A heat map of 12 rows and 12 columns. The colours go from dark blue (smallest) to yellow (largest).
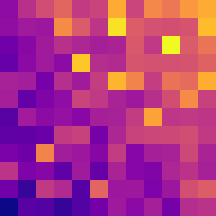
Stripes: none. Slope: up to the top right. Ninth with the highest average: top right. Mirror symmetry: none. Odd rows or columns: none.
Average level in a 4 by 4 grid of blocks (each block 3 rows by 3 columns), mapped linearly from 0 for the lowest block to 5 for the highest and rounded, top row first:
1345
1234
1122
0012
